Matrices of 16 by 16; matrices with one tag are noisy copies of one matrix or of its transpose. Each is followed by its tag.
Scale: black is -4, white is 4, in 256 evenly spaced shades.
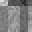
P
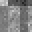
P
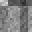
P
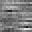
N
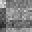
P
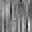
N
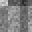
P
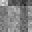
P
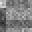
P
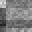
P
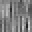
N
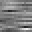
N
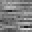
N
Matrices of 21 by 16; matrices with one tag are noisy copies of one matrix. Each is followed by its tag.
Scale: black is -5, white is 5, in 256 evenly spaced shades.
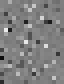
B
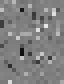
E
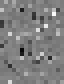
E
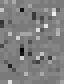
E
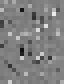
E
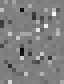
E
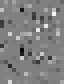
E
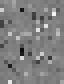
E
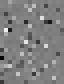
B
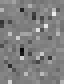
E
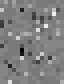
E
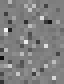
B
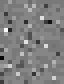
B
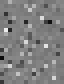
B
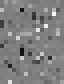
E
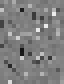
E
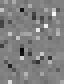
E
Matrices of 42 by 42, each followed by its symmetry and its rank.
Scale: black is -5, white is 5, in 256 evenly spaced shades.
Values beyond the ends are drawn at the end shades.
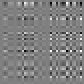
neither, rank one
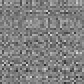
neither, rank five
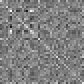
symmetric, rank five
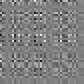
antisymmetric, rank two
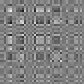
symmetric, rank two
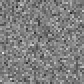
neither, full rank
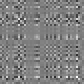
symmetric, rank two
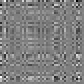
antisymmetric, rank two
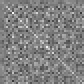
symmetric, rank five
